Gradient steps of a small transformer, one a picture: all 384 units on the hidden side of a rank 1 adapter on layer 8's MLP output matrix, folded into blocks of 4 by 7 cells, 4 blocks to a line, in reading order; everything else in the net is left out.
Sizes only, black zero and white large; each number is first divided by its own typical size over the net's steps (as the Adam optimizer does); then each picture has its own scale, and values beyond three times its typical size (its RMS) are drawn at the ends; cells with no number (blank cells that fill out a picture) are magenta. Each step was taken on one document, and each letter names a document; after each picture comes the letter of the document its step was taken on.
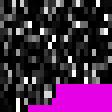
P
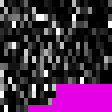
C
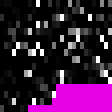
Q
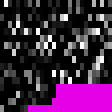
Q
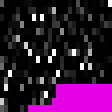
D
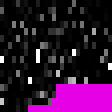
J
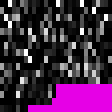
P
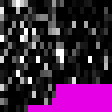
C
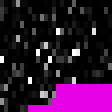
J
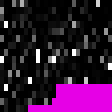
J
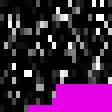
Q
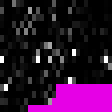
J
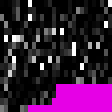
D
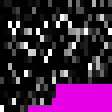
Q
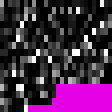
C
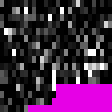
C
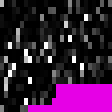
D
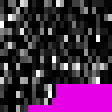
P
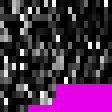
C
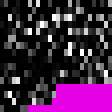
Q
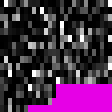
P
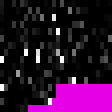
J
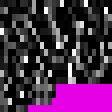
P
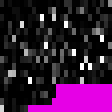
D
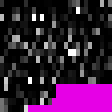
D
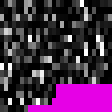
P
